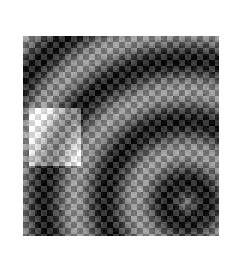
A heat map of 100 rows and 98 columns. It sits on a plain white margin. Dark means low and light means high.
Mirror symmetry: none. Odd patch: higher, in the middle left. Ninth with the highest average: middle left. Rings: centred on the bottom right.
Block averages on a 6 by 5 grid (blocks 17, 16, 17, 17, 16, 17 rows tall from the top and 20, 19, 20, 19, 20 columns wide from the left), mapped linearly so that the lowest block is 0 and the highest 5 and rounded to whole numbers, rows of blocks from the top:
02210 | 21022 | 52200 | 44023 | 02110 | 02110
